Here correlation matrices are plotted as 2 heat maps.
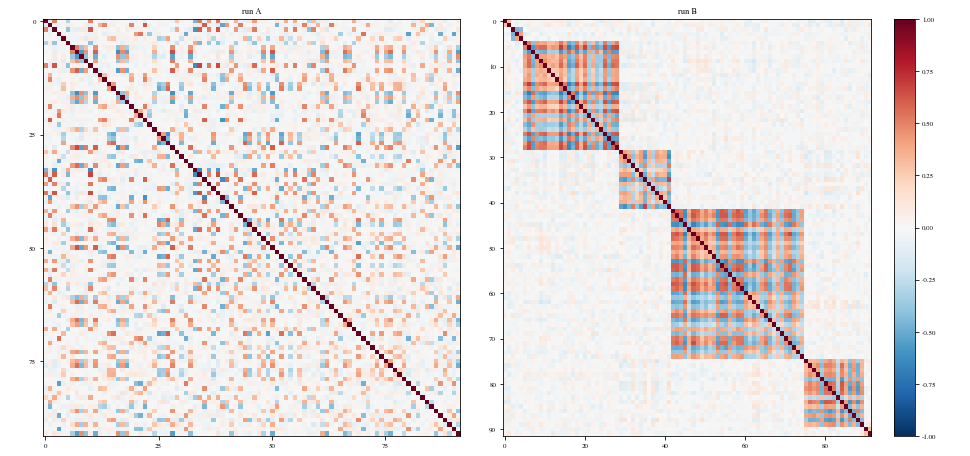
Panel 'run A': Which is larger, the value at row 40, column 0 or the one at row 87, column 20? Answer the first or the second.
the first
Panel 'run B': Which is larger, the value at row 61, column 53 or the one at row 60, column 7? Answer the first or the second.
the first
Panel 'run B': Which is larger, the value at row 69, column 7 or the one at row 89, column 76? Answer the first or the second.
the second
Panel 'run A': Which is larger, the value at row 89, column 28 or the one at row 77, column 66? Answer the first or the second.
the first
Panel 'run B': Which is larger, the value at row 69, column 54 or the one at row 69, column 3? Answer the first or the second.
the second
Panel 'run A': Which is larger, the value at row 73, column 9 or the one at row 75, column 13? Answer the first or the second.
the first
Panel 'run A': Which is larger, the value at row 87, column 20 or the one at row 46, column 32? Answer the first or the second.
the second
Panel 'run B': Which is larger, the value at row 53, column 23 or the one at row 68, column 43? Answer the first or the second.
the second
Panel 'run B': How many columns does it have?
92
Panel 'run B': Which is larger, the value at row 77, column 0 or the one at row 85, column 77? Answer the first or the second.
the second
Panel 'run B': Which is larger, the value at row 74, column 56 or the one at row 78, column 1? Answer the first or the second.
the second
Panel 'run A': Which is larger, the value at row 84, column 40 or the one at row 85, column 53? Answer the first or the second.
the first
